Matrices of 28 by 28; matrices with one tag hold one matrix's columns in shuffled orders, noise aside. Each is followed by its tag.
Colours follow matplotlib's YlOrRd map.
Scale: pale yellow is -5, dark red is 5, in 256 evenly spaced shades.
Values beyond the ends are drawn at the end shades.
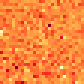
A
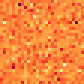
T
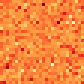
T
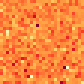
A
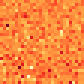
A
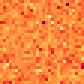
T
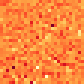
A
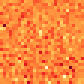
A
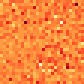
T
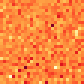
A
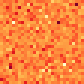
T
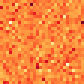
T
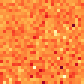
A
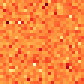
T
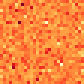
T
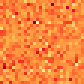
T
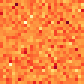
T
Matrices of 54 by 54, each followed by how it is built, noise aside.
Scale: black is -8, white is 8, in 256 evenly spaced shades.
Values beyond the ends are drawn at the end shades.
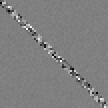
banded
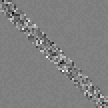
banded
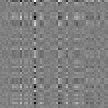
low rank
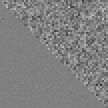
upper triangular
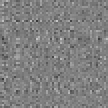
low rank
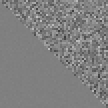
upper triangular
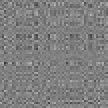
low rank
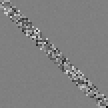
banded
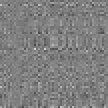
low rank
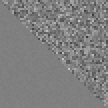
upper triangular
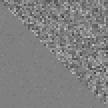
upper triangular
